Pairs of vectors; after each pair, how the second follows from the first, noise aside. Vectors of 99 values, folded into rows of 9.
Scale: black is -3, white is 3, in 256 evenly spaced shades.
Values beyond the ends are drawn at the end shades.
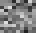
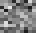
copied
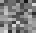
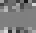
partly zeroed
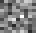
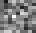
reversed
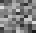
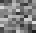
copied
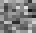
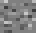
partly zeroed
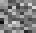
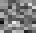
copied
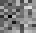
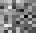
reversed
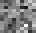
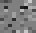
partly zeroed
